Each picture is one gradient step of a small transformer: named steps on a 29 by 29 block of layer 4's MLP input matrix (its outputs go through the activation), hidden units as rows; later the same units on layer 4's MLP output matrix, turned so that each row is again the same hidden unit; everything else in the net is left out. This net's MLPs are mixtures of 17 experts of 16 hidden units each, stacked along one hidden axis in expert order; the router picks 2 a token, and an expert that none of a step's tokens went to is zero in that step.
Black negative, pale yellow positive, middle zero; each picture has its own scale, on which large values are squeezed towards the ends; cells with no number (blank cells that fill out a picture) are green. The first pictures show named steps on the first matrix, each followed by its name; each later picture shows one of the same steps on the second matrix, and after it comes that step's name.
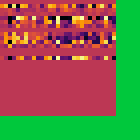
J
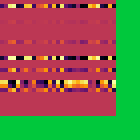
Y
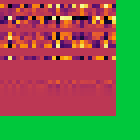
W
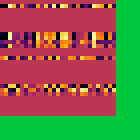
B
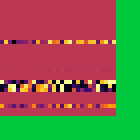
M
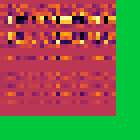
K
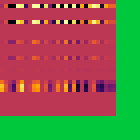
Y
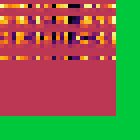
J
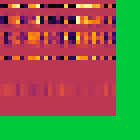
W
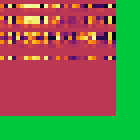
J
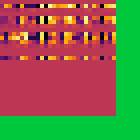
J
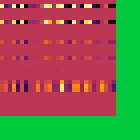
Y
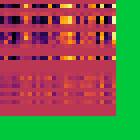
K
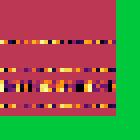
M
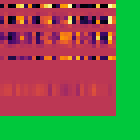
W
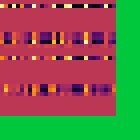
B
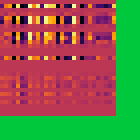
K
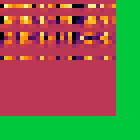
J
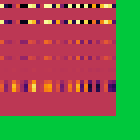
Y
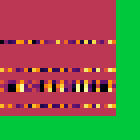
M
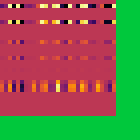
Y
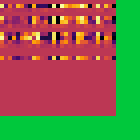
J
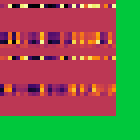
B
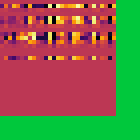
J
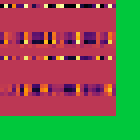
B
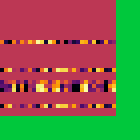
M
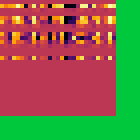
J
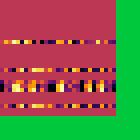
M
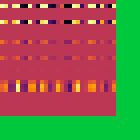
Y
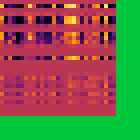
K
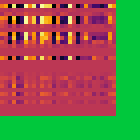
K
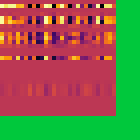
W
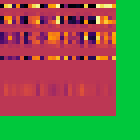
W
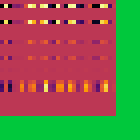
Y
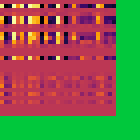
K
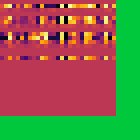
J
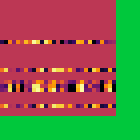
M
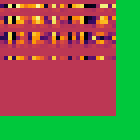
J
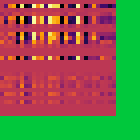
K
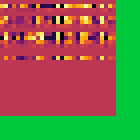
J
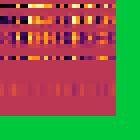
W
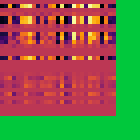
K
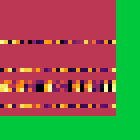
M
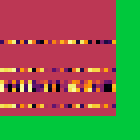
M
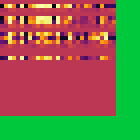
J
